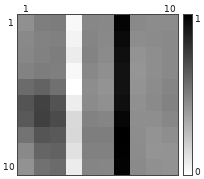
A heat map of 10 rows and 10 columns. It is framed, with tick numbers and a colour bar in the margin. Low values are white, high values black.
Slope: none. Average level on the scale: 50%. Odd lines: columns 4 and 7. Seam: vertical, 40% of the way across, the right part calmer.
